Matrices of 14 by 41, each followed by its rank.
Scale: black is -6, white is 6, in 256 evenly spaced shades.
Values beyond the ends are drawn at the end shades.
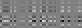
one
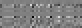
two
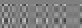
one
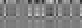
one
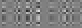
one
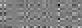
two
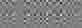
two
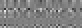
two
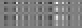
one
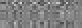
two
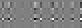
one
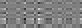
one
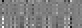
two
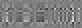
two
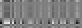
one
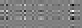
one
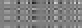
one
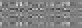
two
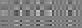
one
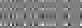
one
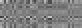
two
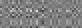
two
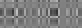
one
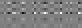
one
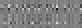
two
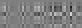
one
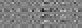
two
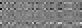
two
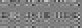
two
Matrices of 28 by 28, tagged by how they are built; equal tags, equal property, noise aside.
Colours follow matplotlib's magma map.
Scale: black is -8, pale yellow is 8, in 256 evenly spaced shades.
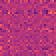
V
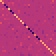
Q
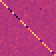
Q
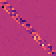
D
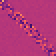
D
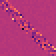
D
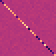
Q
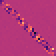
D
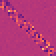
D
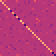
Q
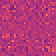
V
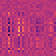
V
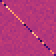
Q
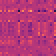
V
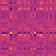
V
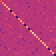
Q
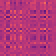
V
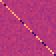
Q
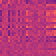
V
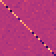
Q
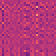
V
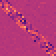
D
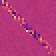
D
